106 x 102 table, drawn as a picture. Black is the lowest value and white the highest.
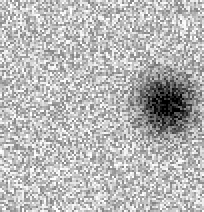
Ninth with the lowest average: middle right. Average level on the scale: 70%. Stripes: none. Dips: one, in the middle right.
